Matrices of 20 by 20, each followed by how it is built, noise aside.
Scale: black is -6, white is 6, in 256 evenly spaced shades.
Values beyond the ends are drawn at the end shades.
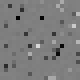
sparse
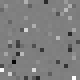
sparse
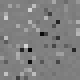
sparse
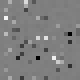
sparse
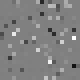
sparse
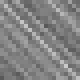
Toeplitz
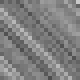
Toeplitz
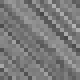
Toeplitz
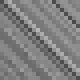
Toeplitz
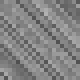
Toeplitz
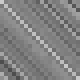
Toeplitz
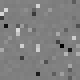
sparse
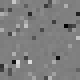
sparse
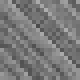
Toeplitz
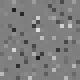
sparse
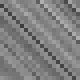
Toeplitz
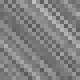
Toeplitz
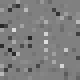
sparse
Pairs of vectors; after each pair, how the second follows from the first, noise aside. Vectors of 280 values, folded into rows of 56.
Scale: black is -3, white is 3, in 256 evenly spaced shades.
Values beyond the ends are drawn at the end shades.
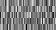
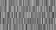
shrunk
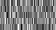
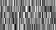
wrapped around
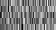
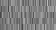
shrunk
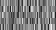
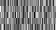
wrapped around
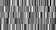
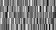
wrapped around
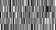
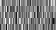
wrapped around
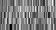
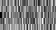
wrapped around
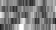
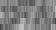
shrunk
